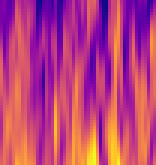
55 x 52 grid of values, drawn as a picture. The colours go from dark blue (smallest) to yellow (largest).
Values rise toward the bottom. The values follow a bell shape. Neither half mirrors the other. The grain runs up and down.
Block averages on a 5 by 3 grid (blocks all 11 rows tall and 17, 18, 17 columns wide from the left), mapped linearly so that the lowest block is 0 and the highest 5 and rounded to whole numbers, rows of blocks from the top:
000 | 212 | 223 | 334 | 455
